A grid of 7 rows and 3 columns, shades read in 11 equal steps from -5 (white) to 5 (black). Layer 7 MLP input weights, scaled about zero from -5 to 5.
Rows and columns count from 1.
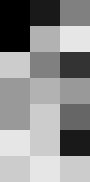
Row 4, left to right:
-1 -2 -1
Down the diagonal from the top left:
5 -2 3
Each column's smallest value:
-4 -4 -4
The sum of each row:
9 -1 0 -4 -3 -3 -10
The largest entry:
5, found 2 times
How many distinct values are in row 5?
3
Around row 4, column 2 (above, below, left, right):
0 -3 -1 -1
